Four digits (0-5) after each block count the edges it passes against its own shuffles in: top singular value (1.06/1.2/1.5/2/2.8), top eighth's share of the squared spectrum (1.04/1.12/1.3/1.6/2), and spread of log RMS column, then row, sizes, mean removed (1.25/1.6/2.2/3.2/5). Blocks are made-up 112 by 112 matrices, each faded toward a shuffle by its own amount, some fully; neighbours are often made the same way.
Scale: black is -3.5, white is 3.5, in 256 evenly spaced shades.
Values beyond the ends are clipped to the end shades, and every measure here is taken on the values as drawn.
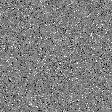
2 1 0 0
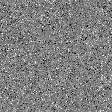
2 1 0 0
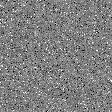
1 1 0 0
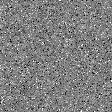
2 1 0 0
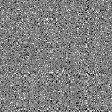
4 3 2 2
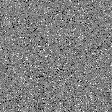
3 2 0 0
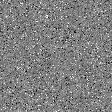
0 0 0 0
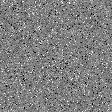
0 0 0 0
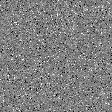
2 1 0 0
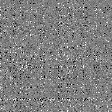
2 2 3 3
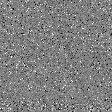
1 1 1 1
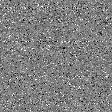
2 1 0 2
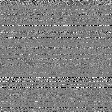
3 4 0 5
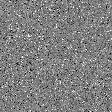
0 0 0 0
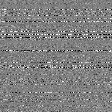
3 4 0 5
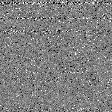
2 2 0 3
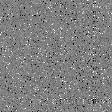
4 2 1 1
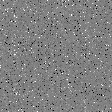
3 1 0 0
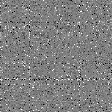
4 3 2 2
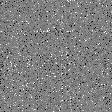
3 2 0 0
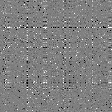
5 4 2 2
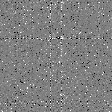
4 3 1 1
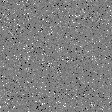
3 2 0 0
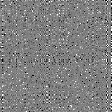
5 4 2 2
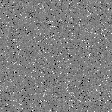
3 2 0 0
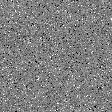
2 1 0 0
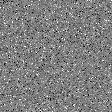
0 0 0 0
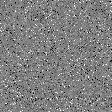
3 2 0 1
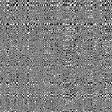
5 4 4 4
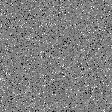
2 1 0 0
